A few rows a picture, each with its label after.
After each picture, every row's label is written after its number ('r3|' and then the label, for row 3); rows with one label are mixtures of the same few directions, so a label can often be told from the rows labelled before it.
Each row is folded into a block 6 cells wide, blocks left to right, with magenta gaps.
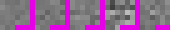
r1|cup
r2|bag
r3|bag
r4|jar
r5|bag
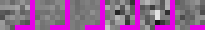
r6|jar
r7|jar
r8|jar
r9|bag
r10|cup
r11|bag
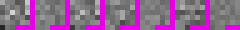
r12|bag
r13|bag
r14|bag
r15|cup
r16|bag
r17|jar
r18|bag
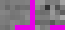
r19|jar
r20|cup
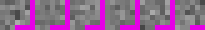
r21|cup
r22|cup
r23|jar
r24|cup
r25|bag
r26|bag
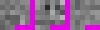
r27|bag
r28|cup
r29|jar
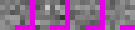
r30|bag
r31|cup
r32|jar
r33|jar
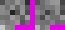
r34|bag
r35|bag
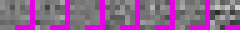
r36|cup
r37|cup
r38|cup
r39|bag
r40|cup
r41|jar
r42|jar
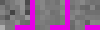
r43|bag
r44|bag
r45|jar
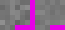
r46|cup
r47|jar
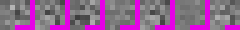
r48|cup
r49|bag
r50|bag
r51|jar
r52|bag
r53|bag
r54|bag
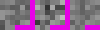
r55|jar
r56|cup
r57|cup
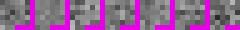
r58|bag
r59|bag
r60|jar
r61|cup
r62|jar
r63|jar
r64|bag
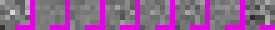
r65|bag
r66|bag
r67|jar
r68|cup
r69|bag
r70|bag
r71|jar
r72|bag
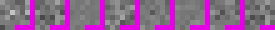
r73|bag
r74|bag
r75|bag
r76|cup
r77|bag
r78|cup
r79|bag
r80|bag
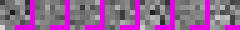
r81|bag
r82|cup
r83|cup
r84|cup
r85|bag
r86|jar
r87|bag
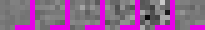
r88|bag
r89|jar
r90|cup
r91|cup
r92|bag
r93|jar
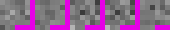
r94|bag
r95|cup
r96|bag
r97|bag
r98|cup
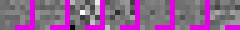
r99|bag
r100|jar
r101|bag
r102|bag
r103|bag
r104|bag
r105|jar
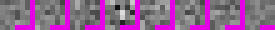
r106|cup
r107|bag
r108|jar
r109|cup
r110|jar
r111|bag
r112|jar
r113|cup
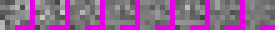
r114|jar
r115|bag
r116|bag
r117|cup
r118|cup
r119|cup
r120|jar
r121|jar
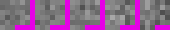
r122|bag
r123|cup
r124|cup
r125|bag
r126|jar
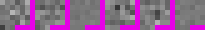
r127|bag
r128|jar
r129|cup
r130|cup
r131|cup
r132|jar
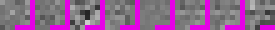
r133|bag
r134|bag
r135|cup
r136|bag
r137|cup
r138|jar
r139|jar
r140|jar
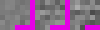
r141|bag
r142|jar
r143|jar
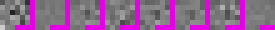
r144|bag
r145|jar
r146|cup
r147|cup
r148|cup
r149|cup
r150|cup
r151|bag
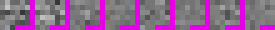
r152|jar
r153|bag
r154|cup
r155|jar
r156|bag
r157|cup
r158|cup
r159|jar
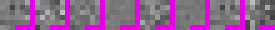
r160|cup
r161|bag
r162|bag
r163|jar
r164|cup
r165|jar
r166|cup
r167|jar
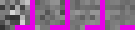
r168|bag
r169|bag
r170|jar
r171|jar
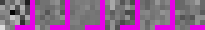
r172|bag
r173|bag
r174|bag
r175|jar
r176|jar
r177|bag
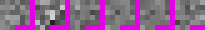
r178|bag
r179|cup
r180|jar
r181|bag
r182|bag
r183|cup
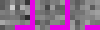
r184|cup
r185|cup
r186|jar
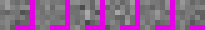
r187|jar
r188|cup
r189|cup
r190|bag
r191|cup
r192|jar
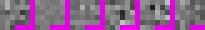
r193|jar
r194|bag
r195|cup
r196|cup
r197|cup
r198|jar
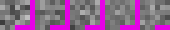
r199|cup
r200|jar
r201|bag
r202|bag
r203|cup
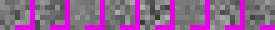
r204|cup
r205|jar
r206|bag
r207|bag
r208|cup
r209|cup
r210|bag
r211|bag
